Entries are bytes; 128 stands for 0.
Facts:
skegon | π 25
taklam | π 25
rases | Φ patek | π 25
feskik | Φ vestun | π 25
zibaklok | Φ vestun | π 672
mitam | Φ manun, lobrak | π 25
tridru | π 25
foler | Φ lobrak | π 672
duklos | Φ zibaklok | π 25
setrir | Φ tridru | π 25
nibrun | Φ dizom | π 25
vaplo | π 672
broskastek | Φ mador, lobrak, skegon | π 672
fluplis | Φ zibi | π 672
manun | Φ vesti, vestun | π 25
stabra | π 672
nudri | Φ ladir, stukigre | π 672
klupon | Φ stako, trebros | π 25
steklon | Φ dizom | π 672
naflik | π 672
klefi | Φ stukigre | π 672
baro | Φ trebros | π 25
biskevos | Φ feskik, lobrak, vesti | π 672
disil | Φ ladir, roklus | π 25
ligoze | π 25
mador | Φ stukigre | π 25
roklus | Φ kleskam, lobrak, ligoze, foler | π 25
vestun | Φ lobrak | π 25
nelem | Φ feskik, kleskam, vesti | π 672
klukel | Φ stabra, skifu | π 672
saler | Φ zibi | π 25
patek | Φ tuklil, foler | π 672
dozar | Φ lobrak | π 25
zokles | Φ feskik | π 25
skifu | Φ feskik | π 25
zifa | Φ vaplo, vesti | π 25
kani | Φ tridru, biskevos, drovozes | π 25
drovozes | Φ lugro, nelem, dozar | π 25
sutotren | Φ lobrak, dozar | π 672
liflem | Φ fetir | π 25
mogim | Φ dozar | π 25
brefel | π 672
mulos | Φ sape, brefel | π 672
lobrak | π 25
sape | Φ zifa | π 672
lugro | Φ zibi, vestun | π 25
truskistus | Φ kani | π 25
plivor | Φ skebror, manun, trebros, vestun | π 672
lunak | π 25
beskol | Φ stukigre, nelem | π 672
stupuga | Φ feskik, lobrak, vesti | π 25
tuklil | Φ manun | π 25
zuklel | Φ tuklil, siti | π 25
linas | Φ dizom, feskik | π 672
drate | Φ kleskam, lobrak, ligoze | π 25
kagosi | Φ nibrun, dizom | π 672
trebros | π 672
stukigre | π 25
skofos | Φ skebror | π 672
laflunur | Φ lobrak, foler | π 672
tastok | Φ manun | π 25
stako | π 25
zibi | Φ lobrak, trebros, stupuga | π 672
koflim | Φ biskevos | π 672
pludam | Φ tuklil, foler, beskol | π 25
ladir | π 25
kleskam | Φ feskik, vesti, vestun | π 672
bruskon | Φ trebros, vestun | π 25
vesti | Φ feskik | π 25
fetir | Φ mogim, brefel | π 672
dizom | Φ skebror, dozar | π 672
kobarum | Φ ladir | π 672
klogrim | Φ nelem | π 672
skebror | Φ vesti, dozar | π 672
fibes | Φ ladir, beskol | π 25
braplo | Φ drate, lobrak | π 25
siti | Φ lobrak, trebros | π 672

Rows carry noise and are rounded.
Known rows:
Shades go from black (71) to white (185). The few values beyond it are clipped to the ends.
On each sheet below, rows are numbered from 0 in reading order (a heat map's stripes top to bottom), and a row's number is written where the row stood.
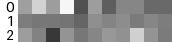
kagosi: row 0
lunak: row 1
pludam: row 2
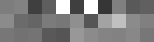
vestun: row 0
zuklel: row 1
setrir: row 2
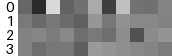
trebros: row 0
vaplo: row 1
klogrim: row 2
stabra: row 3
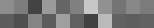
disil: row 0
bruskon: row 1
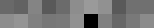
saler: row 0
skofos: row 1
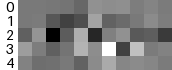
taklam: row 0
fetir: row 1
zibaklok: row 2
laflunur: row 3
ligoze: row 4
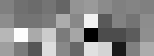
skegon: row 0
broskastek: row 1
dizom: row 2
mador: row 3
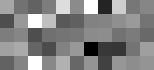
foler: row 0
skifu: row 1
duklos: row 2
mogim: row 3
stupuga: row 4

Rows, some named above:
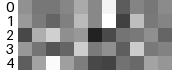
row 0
broskastek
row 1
laflunur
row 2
kleskam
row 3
mitam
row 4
nelem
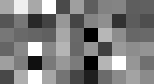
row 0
nibrun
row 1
lugro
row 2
plivor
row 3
stupuga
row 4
tuklil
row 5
vesti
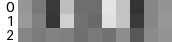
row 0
nudri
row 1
nudri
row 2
klogrim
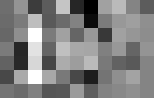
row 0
manun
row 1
zifa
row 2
biskevos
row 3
siti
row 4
zibi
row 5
vesti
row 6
sape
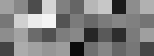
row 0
beskol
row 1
linas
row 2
drovozes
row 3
feskik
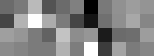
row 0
zifa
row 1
vesti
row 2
sutotren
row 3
drate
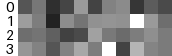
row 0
lugro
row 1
patek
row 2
kani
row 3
roklus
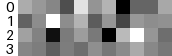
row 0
dozar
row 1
stupuga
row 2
tuklil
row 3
rases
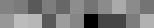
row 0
rases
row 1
skebror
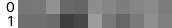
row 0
koflim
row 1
kani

